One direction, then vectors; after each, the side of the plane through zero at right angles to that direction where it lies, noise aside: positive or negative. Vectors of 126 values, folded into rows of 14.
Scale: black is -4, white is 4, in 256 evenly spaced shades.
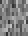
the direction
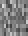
negative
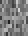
positive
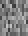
positive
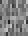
positive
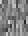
negative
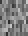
positive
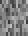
positive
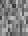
positive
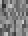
negative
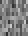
positive
